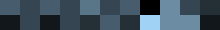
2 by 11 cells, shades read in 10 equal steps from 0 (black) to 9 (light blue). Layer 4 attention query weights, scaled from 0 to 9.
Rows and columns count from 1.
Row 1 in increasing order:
0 2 3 3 3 3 4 4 4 5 6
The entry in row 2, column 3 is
1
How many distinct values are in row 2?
6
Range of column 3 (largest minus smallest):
3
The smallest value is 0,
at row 1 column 8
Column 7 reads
4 2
